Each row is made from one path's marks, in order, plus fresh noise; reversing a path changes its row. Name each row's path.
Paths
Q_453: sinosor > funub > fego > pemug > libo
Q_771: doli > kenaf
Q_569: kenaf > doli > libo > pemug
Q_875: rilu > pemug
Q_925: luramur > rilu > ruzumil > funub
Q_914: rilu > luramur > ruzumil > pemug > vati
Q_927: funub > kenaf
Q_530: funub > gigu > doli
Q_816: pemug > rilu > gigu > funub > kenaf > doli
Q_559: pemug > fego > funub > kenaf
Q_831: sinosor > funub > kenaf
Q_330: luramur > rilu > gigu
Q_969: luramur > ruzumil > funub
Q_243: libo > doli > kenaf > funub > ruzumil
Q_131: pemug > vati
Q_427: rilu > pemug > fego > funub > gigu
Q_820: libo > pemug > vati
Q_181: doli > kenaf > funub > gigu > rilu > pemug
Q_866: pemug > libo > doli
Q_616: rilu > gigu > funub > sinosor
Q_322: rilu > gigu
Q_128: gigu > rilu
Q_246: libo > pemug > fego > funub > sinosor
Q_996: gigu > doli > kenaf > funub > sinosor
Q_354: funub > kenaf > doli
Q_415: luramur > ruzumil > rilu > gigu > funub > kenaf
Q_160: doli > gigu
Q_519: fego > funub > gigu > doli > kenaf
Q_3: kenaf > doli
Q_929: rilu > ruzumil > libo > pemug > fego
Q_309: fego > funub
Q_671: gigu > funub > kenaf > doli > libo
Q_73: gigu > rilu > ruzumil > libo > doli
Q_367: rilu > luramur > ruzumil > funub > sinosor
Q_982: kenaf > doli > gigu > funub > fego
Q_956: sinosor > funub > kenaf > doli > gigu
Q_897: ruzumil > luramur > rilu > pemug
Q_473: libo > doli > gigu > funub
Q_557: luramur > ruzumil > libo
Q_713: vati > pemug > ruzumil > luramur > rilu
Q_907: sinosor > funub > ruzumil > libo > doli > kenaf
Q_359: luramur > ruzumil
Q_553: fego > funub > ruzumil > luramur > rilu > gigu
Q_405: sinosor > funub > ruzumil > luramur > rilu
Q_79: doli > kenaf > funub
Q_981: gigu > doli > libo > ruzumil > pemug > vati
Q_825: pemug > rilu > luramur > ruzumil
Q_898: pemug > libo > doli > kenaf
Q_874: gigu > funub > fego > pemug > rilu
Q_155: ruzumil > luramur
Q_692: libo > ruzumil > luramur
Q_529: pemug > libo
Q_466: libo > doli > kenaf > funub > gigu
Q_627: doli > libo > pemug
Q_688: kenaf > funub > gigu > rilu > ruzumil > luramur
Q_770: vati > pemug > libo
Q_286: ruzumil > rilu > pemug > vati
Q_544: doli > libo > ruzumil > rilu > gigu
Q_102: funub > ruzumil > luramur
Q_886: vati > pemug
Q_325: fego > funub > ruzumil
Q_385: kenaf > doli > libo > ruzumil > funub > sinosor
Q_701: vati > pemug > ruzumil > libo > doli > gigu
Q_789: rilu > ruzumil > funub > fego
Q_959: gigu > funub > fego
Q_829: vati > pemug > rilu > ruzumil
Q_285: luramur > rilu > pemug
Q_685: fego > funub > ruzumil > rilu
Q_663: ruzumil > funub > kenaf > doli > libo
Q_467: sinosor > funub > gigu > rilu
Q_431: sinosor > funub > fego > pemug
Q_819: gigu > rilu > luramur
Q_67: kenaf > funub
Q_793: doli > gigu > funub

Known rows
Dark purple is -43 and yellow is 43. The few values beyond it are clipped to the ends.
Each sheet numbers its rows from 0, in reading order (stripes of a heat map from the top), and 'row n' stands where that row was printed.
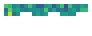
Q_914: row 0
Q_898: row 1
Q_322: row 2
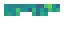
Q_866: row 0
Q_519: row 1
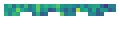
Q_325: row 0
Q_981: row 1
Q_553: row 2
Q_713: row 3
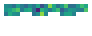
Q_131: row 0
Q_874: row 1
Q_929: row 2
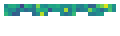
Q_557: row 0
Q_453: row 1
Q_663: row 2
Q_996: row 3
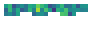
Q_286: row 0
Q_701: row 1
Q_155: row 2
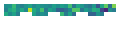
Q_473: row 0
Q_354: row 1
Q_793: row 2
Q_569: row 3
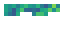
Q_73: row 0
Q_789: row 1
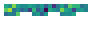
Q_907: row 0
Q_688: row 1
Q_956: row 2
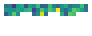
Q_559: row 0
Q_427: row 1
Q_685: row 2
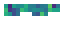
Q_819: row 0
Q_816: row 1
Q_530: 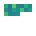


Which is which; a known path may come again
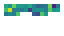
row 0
Q_907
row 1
Q_816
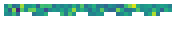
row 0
Q_982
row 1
Q_956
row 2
Q_309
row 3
Q_829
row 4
Q_996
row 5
Q_431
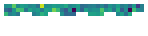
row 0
Q_793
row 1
Q_616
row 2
Q_415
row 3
Q_866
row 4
Q_688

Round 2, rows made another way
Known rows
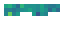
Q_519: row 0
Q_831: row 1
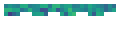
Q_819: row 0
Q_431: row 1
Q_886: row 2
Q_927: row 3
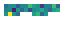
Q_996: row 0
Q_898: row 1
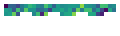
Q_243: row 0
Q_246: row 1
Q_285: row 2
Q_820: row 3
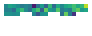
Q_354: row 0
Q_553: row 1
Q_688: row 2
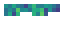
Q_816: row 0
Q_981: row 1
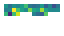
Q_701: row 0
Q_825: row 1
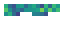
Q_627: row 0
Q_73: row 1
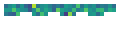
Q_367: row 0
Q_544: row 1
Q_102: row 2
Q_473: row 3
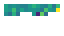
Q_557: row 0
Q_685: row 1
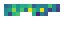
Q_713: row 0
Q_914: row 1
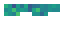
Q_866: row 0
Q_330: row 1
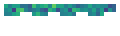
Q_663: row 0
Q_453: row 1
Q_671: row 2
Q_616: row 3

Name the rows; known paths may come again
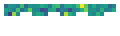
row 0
Q_102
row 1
Q_431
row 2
Q_181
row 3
Q_155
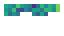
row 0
Q_131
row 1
Q_405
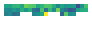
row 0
Q_467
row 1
Q_427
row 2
Q_874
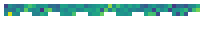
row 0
Q_466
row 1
Q_663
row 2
Q_160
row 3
Q_285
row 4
Q_529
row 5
Q_67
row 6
Q_907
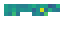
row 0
Q_557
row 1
Q_829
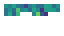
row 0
Q_816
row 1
Q_569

